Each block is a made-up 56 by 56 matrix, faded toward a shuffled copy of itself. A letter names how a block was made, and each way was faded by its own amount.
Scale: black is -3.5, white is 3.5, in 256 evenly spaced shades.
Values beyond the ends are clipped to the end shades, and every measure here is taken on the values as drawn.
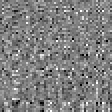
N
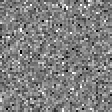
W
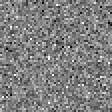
W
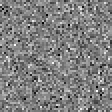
W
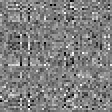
N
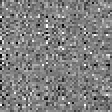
N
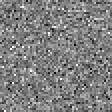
W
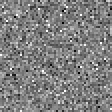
W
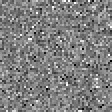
W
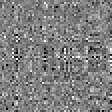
N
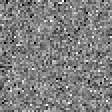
W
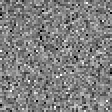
W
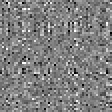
N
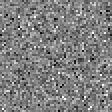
W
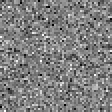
W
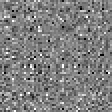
N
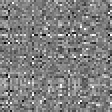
N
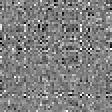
N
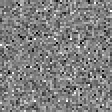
W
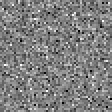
W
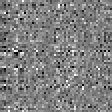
N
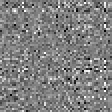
N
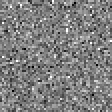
W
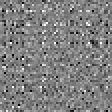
N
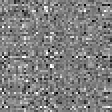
N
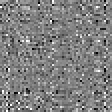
N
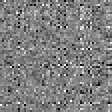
N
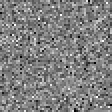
W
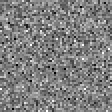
W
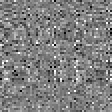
N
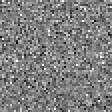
W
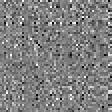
N
